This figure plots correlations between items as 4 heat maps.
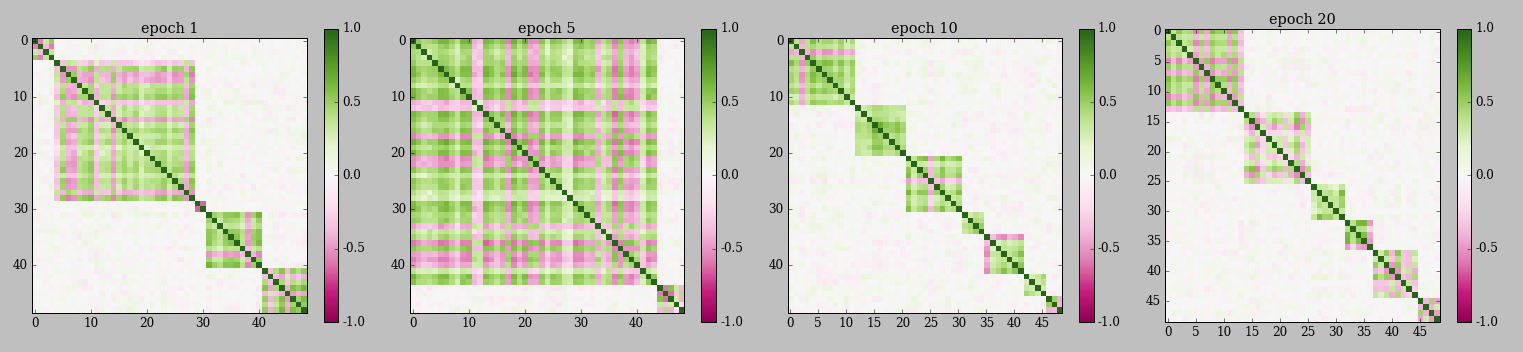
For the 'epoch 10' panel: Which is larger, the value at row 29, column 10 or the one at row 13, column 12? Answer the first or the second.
the second
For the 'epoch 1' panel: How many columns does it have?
49
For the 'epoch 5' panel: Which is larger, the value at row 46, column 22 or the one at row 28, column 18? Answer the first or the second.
the second
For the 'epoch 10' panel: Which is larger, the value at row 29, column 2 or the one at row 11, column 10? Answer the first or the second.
the second
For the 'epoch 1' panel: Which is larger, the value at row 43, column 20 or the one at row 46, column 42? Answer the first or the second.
the first
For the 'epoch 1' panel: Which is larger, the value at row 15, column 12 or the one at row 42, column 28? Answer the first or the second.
the first
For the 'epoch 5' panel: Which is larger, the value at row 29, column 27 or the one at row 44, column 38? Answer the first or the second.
the first
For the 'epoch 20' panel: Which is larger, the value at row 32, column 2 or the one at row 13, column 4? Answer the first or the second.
the first
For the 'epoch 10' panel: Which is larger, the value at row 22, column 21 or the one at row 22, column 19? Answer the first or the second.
the first
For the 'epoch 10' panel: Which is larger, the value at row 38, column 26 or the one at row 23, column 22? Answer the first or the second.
the second
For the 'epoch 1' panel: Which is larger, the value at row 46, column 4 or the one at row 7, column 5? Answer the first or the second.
the first
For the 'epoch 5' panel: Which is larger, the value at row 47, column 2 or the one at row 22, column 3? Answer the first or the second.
the first
